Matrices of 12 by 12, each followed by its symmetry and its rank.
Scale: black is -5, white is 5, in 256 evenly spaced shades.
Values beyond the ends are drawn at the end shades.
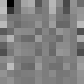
neither, rank two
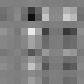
neither, rank one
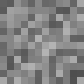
symmetric, full rank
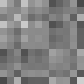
symmetric, rank two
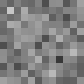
symmetric, full rank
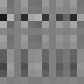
neither, rank one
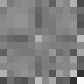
symmetric, rank two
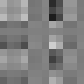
neither, rank one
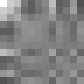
symmetric, rank two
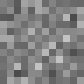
symmetric, full rank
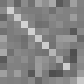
symmetric, full rank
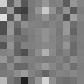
neither, rank two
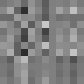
neither, rank two
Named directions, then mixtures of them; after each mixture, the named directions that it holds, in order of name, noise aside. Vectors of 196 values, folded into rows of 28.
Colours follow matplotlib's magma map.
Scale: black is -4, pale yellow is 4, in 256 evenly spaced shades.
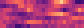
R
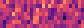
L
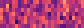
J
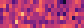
J, R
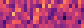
L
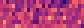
L, R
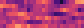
R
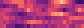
R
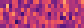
J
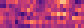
J, R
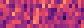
L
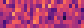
L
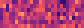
J, R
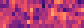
L, R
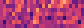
L, R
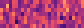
J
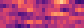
R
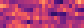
L, R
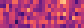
J, R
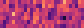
J, L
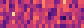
J, L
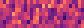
L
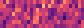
L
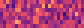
J, L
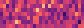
J, L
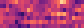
J, R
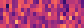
J
